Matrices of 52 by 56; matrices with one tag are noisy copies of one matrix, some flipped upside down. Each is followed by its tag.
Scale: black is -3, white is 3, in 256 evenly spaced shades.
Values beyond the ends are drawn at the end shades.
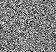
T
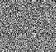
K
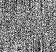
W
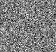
T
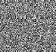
K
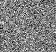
T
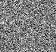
T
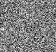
T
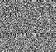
K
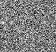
T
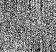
W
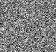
T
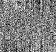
W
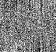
W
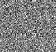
K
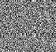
K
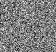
T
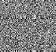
K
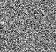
T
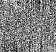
W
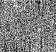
W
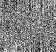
W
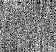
W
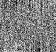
W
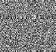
K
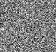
T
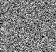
T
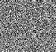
K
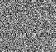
K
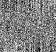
W
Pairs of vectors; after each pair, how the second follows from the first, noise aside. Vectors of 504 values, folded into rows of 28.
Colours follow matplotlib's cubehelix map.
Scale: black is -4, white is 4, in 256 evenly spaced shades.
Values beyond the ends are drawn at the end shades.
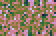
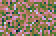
shuffled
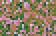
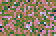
shuffled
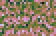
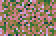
shuffled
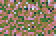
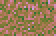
shrunk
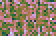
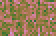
shrunk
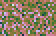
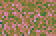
shrunk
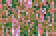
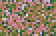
shuffled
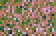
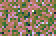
shuffled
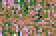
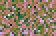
shuffled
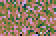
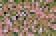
shuffled
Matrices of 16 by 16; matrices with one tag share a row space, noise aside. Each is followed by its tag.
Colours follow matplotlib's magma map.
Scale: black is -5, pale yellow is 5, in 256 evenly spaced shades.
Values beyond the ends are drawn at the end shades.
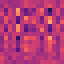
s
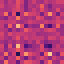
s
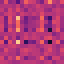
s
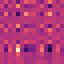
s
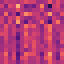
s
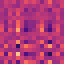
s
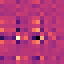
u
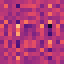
s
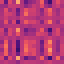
s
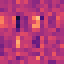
u
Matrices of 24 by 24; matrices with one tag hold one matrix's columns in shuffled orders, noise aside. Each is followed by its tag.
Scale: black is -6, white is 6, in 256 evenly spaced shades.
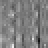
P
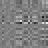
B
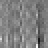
P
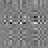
B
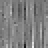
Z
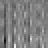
P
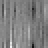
Z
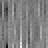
Z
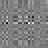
B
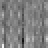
P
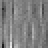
Z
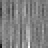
Z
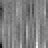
Z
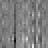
P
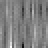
Z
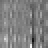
P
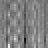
P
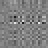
B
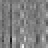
P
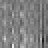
P
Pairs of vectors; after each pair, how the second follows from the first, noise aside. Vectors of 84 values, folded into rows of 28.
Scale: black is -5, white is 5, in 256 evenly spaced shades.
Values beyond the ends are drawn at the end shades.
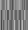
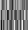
scaled up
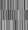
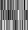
scaled up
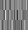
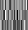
scaled up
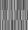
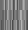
sign-scrambled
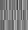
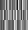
scaled up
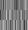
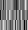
scaled up
